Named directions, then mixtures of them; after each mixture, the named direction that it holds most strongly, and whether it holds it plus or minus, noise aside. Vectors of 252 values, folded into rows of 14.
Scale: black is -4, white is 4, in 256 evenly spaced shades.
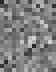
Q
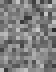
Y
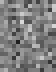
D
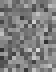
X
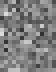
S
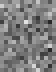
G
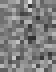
D, minus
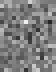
G, plus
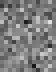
G, minus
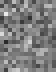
S, plus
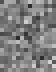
D, minus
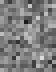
D, plus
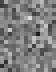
Q, plus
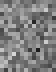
X, minus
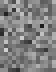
S, minus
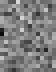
S, minus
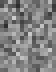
G, minus
